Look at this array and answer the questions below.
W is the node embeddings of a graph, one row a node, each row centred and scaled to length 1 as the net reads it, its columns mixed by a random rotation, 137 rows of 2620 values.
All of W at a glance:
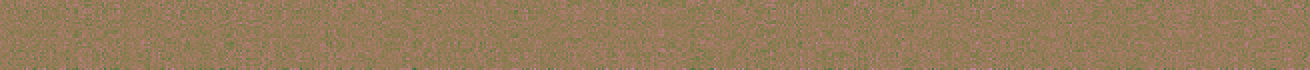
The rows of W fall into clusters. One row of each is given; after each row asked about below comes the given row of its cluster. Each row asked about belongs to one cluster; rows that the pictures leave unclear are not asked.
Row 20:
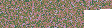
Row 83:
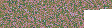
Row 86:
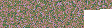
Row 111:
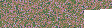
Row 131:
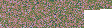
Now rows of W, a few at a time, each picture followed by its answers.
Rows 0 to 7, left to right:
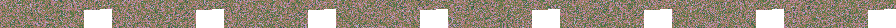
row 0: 86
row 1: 111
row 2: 111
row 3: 20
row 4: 131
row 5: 111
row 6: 86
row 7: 131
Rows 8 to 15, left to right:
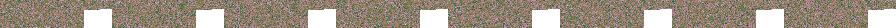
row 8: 20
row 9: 111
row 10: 111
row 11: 111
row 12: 131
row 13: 20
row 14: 111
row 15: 20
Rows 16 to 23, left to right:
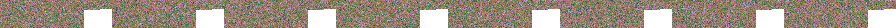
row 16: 83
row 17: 83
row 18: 131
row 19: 83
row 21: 131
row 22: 20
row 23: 20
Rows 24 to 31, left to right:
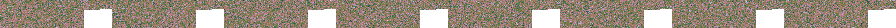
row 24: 131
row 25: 20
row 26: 20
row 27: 83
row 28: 111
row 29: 131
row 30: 86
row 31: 20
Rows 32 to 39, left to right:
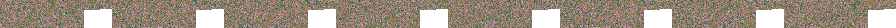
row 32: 131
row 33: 20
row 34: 20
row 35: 83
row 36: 86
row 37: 20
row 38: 20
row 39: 111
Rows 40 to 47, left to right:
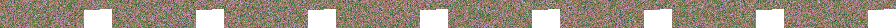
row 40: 111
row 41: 83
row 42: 131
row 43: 83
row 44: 86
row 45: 131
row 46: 86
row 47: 131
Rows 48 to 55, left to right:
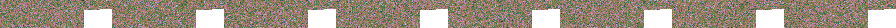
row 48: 20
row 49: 111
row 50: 20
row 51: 111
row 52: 131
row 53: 20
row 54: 111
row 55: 83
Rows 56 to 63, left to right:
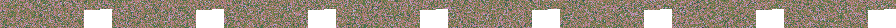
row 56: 86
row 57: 111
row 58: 83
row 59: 86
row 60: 20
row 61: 83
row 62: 131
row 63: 83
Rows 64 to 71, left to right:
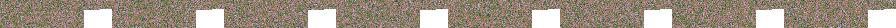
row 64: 20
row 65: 131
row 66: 83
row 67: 86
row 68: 86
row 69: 83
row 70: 20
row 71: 20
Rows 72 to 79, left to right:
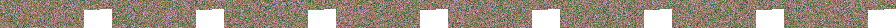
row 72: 20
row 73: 20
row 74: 86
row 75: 131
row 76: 131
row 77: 111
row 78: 111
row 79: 83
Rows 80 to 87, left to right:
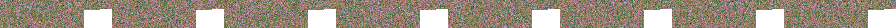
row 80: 86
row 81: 131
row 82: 111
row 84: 131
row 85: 86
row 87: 86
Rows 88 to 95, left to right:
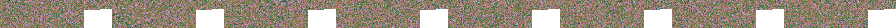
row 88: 83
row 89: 20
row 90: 86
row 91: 131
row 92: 111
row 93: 86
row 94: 83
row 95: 86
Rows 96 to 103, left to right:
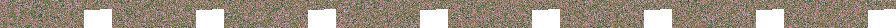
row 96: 86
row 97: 83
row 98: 20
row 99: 131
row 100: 83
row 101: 83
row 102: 83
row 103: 20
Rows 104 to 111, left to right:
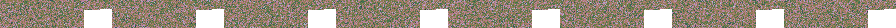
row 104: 131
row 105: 20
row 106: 111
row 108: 131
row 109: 111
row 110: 20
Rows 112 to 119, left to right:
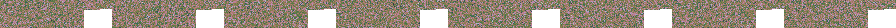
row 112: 131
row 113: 111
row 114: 131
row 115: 20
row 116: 83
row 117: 83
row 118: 131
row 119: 83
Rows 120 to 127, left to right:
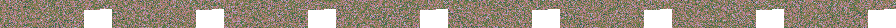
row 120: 131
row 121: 20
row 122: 131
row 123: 111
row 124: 20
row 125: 20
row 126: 83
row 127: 111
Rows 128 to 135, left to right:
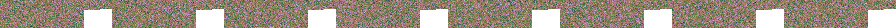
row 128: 83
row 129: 83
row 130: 20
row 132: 86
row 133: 83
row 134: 131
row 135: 20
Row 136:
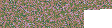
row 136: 83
